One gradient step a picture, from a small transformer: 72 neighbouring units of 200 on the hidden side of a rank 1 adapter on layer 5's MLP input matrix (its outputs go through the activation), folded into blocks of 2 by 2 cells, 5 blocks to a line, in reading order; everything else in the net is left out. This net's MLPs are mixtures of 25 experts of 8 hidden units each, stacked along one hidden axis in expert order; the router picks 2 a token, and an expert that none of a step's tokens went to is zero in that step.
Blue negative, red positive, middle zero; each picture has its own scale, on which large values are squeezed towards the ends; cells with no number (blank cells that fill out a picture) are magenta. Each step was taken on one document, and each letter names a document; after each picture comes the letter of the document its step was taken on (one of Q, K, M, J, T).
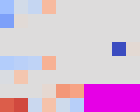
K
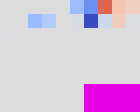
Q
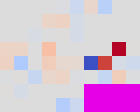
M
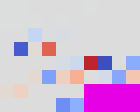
M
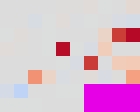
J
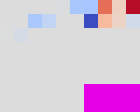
Q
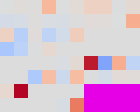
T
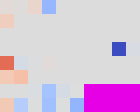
K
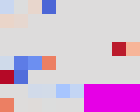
K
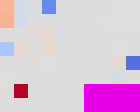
T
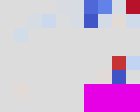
Q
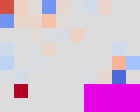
T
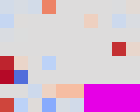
K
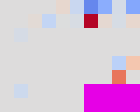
Q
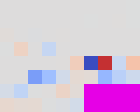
M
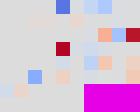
J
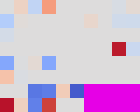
K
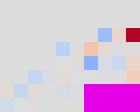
J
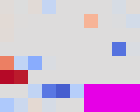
K
